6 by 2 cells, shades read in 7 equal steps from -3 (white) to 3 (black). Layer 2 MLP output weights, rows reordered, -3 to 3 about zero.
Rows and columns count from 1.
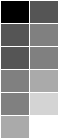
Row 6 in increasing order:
-3 -1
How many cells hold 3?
1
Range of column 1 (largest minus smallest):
4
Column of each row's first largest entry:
1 1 1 1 1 1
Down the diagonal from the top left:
3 0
